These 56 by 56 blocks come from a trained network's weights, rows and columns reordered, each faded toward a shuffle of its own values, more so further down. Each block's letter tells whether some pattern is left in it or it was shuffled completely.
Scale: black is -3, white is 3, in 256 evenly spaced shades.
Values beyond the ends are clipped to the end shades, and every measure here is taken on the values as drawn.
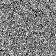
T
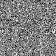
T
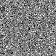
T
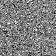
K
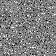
K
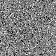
K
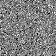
T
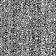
T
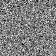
K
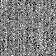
T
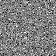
K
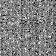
T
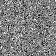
K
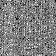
T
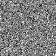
T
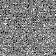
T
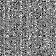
T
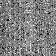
T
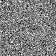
K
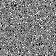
K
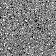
K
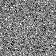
K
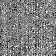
T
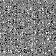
T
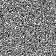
T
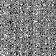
T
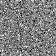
T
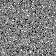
K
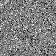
K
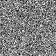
K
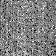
T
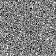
T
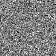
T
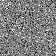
K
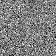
K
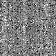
T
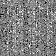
T
